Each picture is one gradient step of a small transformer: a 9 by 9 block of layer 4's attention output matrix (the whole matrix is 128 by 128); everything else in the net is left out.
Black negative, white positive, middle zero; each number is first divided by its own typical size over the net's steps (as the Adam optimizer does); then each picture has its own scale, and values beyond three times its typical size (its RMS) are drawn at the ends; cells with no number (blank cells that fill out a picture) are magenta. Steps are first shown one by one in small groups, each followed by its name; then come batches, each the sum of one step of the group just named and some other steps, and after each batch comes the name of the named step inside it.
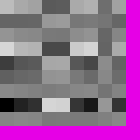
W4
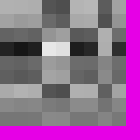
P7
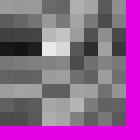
P7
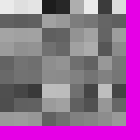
W4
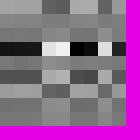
P7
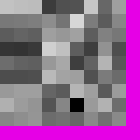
P7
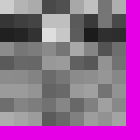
W4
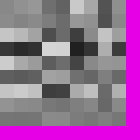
P7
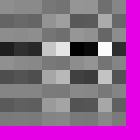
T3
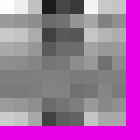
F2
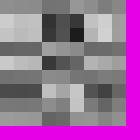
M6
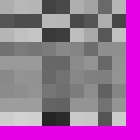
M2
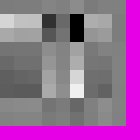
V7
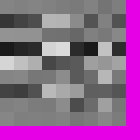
T3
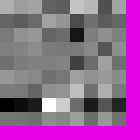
M6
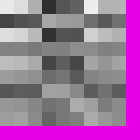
F2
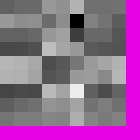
V7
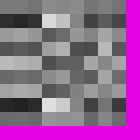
T3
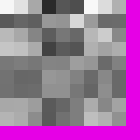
F2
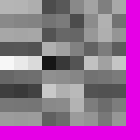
M6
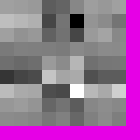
V7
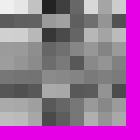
F2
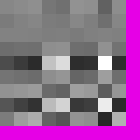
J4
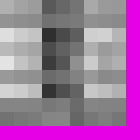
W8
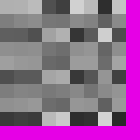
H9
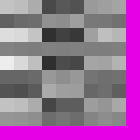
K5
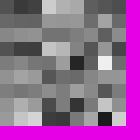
J4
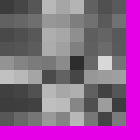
J4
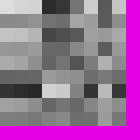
K5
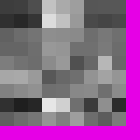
J4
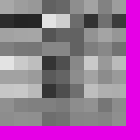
W8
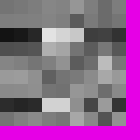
J4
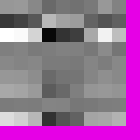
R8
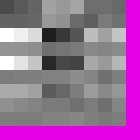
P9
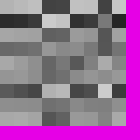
P9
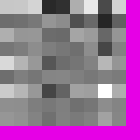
P9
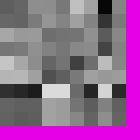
P9
